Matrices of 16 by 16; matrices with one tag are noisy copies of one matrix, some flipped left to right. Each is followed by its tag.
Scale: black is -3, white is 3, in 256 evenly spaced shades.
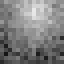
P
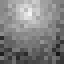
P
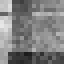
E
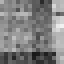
E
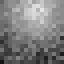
P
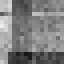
E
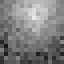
P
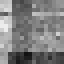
E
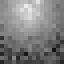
P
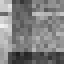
E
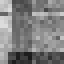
E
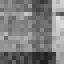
E
